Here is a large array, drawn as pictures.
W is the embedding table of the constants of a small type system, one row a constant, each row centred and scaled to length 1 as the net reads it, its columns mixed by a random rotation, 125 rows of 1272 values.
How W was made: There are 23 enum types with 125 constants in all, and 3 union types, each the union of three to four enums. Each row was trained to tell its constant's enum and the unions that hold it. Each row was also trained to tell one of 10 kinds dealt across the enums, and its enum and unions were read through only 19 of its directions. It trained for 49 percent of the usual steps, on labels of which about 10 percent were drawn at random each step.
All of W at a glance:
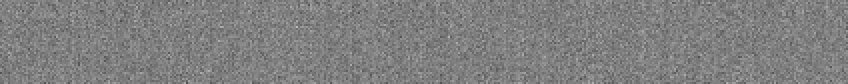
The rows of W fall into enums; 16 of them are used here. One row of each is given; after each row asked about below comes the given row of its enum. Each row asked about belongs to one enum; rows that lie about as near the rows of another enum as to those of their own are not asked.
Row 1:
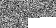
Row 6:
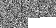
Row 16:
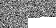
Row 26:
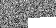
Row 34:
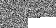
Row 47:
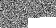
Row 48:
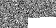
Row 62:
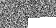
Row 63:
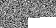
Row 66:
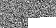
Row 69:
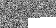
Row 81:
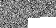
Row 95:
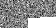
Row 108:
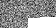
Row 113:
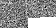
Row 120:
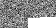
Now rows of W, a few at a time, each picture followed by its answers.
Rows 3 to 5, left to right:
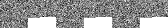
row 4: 47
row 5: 48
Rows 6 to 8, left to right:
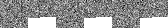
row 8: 120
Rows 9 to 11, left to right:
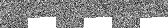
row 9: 81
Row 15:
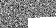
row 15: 16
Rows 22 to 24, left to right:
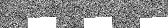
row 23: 95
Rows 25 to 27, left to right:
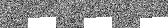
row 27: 113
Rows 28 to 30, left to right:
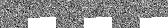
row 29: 16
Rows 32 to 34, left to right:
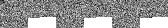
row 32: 63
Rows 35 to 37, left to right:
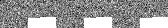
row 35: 6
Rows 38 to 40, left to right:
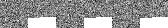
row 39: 48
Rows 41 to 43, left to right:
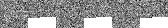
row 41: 26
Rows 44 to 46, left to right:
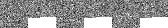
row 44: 113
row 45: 63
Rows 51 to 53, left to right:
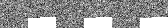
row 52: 120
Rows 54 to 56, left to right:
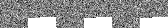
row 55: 95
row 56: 34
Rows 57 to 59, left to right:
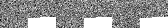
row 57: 16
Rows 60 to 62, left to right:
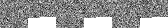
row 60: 95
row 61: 48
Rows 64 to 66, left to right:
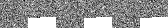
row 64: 113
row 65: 69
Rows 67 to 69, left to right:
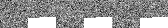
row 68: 26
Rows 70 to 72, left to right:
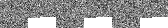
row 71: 1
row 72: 6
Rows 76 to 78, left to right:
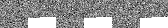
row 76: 63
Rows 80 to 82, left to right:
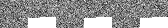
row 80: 16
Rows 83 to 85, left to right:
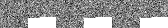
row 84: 47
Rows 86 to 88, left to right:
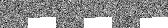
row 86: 1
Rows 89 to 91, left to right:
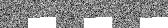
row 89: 120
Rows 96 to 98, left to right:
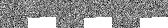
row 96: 113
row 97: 95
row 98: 48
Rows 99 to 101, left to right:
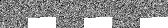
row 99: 6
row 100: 63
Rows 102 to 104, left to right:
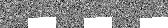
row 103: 16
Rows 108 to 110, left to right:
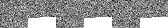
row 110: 47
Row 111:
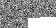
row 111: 69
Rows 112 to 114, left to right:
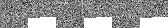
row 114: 1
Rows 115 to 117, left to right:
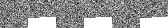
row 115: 95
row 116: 48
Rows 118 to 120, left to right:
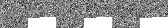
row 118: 81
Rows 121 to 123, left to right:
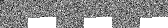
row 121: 63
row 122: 6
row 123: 6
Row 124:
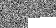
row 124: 113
